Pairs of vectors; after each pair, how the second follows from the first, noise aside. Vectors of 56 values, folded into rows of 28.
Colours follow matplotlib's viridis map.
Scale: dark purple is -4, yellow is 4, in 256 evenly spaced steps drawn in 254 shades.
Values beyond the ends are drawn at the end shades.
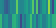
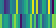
scaled up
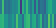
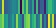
scaled up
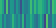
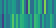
wrapped around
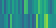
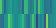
sign-scrambled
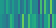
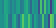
sign-scrambled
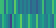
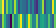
scaled up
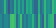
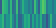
reversed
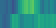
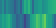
wrapped around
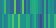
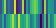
scaled up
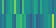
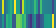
scaled up
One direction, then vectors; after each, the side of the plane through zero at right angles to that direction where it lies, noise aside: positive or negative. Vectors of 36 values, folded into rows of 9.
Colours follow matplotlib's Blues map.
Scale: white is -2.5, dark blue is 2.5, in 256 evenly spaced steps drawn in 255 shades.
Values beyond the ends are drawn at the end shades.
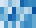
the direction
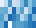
positive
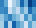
positive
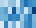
positive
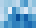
positive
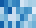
negative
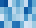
negative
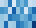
positive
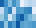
negative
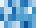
positive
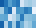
negative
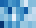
negative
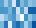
positive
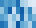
negative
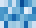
positive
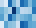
positive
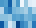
negative
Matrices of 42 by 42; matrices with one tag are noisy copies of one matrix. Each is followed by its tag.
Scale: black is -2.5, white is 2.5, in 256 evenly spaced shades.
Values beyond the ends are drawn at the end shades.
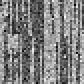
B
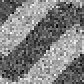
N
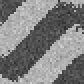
N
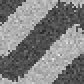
N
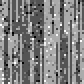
B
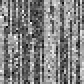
B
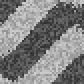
N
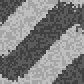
N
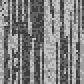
B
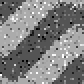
N
